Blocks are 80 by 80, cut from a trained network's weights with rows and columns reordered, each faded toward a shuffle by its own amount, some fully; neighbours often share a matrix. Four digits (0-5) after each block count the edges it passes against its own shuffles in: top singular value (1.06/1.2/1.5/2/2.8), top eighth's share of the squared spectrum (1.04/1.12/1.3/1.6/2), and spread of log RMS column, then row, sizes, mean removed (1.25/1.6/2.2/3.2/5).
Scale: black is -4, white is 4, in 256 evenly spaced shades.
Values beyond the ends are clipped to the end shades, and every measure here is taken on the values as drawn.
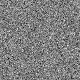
0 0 0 0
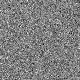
1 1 0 0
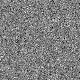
0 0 0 0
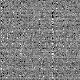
3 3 3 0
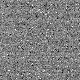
1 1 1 0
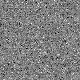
0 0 0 0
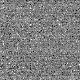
2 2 2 0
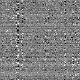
3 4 3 2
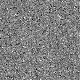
1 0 0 0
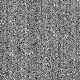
2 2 0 0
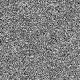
2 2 0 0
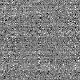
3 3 2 0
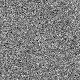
0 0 0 0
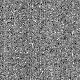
2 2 0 1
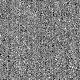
2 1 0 0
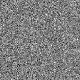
3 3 1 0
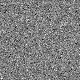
0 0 0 0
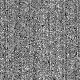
3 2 0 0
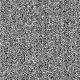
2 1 0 0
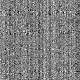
4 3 1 3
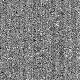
2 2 0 1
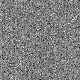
1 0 0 0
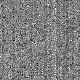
3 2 0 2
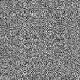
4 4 2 2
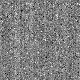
2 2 0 1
